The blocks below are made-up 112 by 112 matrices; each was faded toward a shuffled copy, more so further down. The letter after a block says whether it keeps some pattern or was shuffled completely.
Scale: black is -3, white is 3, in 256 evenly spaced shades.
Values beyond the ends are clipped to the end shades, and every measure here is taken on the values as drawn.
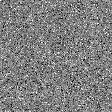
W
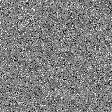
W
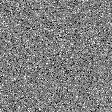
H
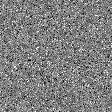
H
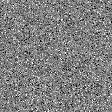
W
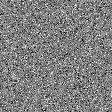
H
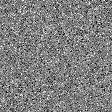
H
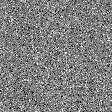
H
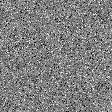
H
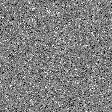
H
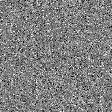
W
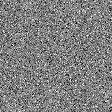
W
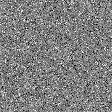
W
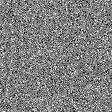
H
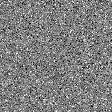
W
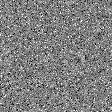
H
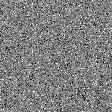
H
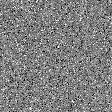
H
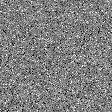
H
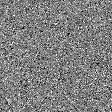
W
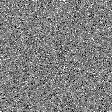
W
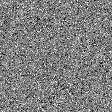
W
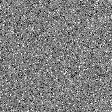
W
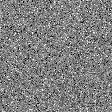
W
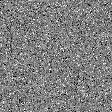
W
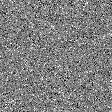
W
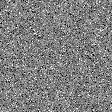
H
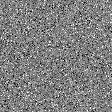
H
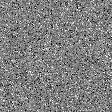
W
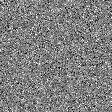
W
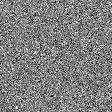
W
